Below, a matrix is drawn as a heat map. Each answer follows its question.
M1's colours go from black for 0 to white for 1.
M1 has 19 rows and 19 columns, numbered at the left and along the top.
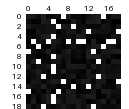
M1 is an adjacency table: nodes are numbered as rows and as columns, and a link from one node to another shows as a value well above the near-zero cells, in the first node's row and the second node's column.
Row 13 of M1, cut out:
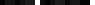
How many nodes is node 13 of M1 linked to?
2
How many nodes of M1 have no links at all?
0
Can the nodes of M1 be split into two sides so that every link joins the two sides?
no
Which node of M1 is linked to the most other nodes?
node 5
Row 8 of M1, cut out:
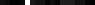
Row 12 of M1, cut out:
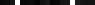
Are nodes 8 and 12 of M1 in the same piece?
no
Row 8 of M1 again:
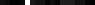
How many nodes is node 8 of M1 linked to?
1
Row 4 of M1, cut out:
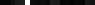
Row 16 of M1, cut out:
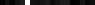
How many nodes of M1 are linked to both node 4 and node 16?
1
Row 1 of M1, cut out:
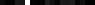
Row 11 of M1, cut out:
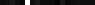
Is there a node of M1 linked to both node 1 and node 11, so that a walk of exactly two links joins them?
yes
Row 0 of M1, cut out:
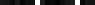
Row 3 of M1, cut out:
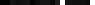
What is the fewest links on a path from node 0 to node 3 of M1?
4
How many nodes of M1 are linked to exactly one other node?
7
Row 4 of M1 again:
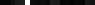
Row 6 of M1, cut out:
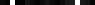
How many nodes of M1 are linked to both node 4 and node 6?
0
